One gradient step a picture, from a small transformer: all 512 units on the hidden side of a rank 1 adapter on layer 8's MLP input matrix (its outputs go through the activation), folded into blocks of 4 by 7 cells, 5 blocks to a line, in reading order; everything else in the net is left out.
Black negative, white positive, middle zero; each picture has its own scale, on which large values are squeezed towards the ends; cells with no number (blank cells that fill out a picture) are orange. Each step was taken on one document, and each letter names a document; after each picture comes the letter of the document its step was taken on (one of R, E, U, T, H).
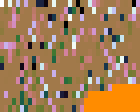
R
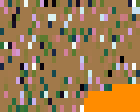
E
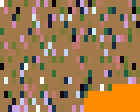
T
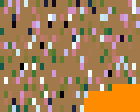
T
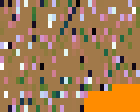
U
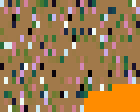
T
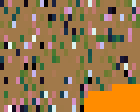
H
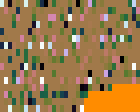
T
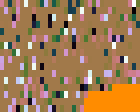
U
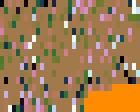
H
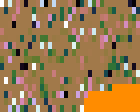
T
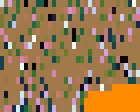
H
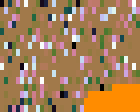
R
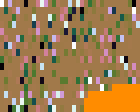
E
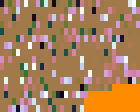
U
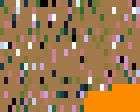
U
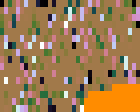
H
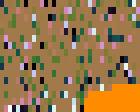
H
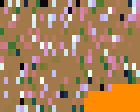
R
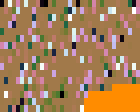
R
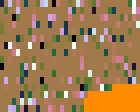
U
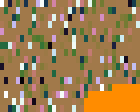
E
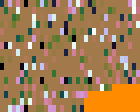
U
